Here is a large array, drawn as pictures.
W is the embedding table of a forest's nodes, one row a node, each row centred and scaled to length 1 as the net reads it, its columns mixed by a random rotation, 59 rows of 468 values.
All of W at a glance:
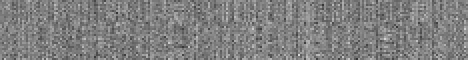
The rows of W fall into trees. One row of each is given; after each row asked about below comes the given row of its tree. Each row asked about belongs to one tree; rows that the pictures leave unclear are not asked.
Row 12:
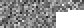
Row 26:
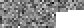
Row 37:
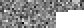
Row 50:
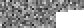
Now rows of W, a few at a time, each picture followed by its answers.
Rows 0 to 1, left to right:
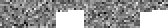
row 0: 50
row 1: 12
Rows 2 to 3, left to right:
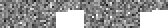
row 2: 12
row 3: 26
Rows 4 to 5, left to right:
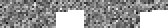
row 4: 12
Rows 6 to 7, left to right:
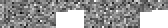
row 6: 12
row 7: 26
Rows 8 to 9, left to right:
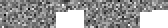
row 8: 12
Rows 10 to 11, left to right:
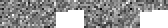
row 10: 26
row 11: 50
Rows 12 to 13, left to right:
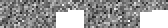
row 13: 12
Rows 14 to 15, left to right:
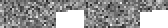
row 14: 12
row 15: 37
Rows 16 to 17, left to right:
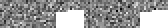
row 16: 12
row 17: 12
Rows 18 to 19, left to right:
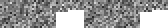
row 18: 12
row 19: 12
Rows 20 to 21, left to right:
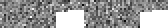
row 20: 12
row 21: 50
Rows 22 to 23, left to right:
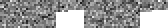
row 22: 26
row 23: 26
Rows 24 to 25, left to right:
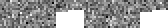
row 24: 26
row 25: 37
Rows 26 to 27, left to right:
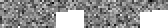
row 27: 50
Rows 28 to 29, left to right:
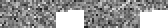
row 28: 50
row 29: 50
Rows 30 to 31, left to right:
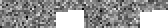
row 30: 37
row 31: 50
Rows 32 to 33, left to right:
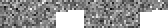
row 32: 50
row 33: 26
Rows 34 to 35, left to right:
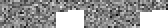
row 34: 12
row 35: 37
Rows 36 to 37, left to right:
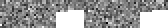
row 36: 50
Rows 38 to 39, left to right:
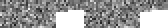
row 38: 50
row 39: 50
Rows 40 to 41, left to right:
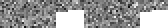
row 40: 37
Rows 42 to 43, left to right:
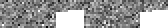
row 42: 26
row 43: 26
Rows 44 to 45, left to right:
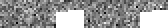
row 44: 50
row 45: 12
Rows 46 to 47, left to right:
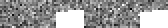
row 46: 50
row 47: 50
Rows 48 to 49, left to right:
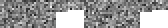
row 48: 12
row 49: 37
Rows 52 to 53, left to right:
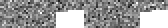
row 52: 26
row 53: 12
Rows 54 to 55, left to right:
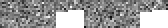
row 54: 37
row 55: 37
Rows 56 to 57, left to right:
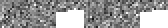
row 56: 12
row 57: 12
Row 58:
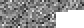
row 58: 26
